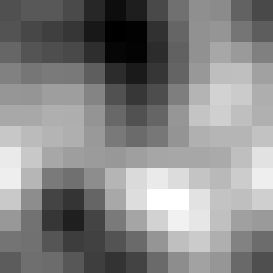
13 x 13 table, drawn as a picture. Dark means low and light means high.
Roughest part: bottom middle. Ninth with the lowest average: top middle. Grain: blotchy. Average level on the scale: 50%.
